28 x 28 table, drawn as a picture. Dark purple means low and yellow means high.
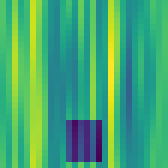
The bottom middle is the roughest part. The grain runs up and down. An odd patch, lower than its surroundings, sits in the bottom middle. The bottom middle is the ninth with the lowest average.
